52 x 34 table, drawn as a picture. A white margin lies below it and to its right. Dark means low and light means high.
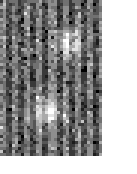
The ninth with the highest average is the bottom middle. Upright stripes repeat 8 times across the table. There are two bumps. There is no overall slope.
